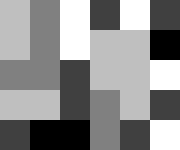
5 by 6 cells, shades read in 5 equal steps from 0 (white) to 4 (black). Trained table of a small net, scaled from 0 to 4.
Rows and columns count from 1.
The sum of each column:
8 11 10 9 6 10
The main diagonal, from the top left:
1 2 3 2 3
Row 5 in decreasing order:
4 4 3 3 2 0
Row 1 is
1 2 0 3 0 3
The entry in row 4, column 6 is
3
